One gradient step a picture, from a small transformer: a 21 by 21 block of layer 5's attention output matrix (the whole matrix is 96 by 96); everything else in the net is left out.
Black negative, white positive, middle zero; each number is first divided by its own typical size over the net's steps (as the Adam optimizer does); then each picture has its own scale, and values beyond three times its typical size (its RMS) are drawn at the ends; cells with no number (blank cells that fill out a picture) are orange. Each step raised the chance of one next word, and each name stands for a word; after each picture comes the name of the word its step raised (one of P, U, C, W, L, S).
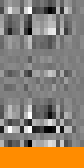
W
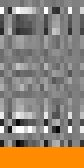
W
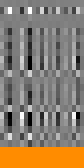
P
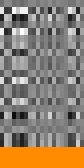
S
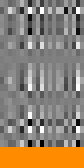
W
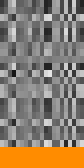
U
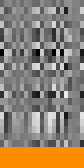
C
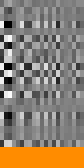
C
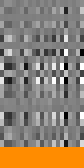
P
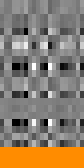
P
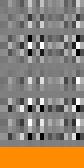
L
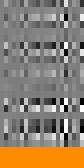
L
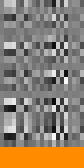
L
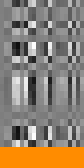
C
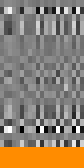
W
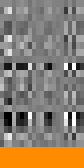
P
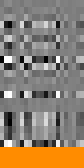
C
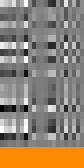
L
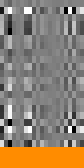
W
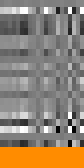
W
